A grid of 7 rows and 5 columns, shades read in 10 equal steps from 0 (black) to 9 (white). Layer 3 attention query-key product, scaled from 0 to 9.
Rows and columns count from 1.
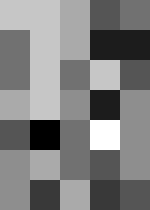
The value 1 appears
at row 2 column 4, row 2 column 5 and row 4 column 4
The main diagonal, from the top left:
7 7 4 1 5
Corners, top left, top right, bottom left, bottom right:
7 4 5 3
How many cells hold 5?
6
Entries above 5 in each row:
3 2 2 2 1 1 1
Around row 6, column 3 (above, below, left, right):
4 6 6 3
